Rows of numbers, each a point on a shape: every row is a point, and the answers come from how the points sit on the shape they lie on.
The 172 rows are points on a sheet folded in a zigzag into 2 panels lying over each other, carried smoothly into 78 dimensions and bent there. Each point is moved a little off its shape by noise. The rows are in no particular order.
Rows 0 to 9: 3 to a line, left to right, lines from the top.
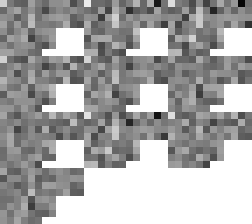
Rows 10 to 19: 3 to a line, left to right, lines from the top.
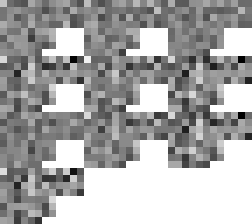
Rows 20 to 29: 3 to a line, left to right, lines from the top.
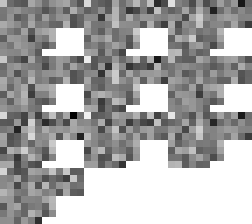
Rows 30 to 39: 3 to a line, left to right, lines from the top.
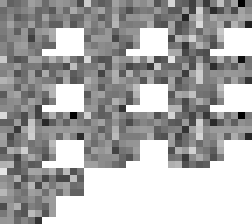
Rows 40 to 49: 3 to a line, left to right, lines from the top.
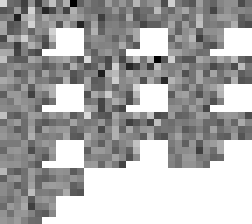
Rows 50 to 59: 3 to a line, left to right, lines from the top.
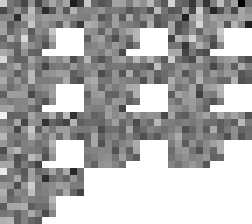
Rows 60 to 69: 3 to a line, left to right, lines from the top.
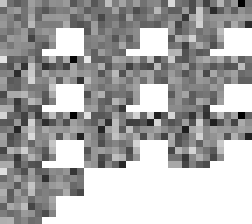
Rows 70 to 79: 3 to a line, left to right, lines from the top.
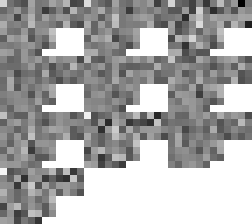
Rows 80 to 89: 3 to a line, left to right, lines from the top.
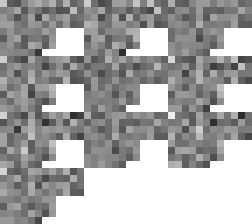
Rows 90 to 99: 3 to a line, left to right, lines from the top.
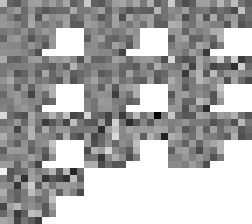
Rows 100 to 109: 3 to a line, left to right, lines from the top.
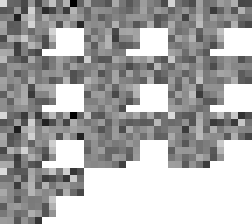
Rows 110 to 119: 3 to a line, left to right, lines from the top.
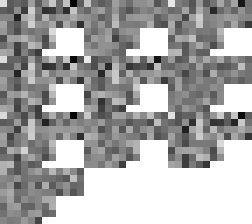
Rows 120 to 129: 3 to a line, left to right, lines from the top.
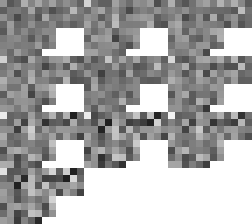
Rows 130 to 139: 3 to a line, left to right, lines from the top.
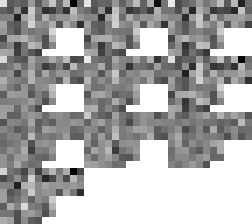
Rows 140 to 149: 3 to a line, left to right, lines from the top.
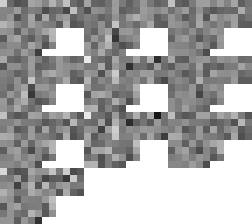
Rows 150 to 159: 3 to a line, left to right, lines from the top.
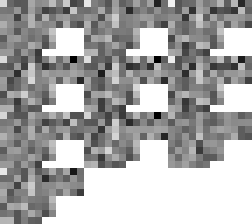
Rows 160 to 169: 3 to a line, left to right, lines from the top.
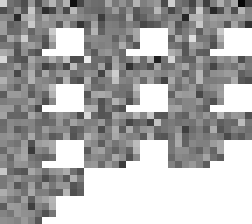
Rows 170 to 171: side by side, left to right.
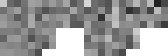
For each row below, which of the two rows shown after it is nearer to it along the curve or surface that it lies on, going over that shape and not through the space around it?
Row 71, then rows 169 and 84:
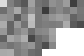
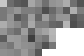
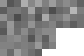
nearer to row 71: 84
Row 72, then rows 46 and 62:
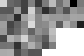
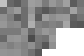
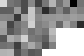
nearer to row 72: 62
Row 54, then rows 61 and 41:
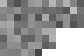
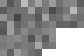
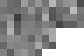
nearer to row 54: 41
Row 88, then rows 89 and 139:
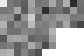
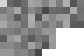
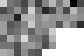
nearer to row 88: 89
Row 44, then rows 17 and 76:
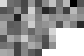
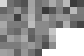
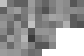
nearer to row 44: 17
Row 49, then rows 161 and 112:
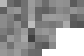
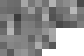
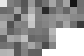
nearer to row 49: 112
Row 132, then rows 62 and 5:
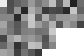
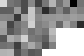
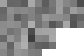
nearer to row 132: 62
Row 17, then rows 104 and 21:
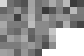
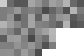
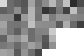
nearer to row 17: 21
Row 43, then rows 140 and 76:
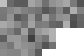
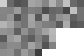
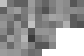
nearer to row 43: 140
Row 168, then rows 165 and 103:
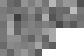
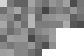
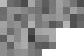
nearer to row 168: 103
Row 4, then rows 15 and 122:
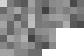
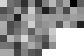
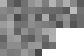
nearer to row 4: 15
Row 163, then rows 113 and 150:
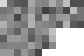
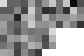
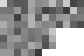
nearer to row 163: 150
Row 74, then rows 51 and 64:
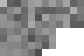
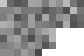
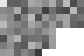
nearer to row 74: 64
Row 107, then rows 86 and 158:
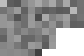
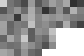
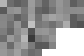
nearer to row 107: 158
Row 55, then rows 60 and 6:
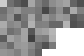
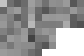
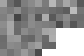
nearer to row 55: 6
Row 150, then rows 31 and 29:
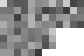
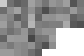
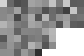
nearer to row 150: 29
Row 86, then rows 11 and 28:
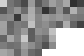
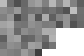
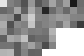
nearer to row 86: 11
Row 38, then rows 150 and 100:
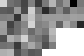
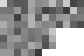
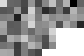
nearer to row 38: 100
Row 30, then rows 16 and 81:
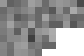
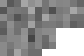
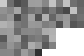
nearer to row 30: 81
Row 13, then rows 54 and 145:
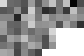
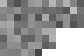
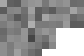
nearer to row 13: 54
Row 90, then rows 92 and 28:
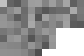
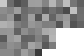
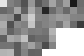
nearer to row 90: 28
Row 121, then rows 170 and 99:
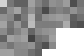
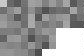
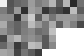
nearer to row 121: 170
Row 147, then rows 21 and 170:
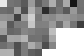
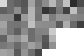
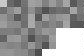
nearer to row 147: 170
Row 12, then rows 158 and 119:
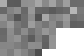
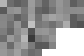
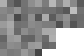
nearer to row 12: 158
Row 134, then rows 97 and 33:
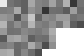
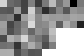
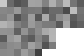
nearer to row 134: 97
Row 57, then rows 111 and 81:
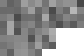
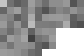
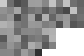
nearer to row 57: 81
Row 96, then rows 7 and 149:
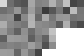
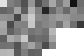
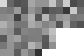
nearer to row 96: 149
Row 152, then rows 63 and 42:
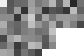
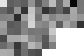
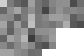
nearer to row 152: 63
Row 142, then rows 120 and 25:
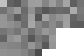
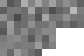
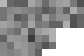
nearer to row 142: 120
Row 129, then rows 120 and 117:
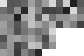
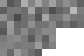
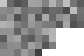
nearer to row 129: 117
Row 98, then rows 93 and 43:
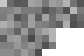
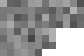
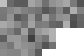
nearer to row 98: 43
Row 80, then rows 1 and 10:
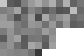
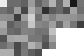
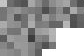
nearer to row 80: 1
